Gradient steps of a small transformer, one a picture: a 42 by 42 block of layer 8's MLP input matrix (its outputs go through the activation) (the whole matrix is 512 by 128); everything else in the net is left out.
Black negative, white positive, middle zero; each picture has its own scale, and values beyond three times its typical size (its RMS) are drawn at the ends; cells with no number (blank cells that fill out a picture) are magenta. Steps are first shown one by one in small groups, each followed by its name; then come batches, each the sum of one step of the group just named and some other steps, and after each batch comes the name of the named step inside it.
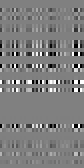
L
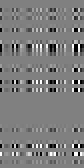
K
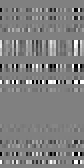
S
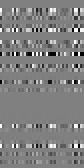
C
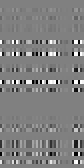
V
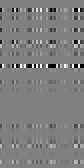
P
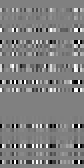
L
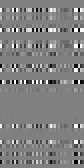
C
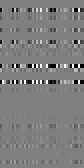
P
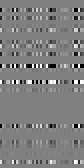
L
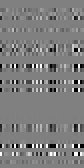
K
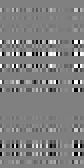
V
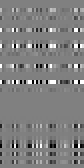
C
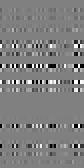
L
